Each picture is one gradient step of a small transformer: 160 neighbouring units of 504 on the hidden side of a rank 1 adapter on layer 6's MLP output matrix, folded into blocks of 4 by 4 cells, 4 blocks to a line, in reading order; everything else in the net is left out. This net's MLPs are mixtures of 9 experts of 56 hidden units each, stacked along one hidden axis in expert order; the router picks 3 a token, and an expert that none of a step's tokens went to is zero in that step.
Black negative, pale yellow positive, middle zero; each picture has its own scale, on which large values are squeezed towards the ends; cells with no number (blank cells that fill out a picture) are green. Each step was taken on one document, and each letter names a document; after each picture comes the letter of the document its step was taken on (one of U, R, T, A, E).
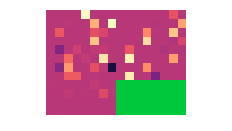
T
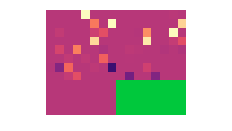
T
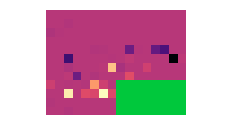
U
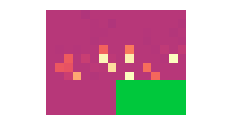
T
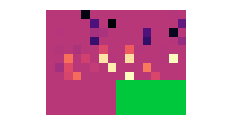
T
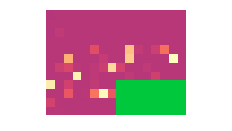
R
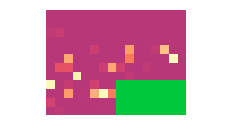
R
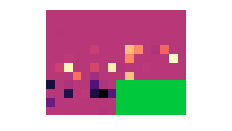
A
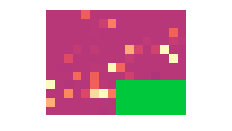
A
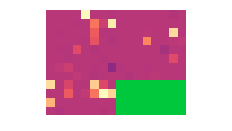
A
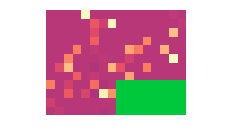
A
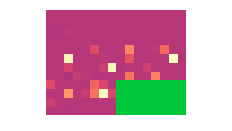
U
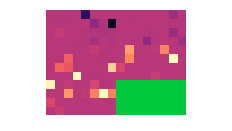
R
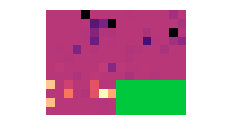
A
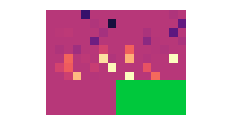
T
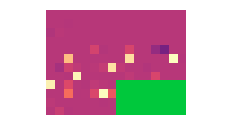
R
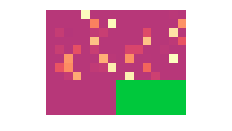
T
